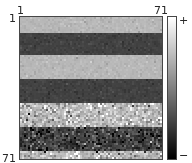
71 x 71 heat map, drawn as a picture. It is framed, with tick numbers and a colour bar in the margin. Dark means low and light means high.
No overall slope runs across the table. On average the colour sits 50% of the way up the scale. A horizontal seam about 60% of the way down splits the table, and the top part is calmer. The histogram has two humps. Horizontal stripes repeat 3 times down the table.
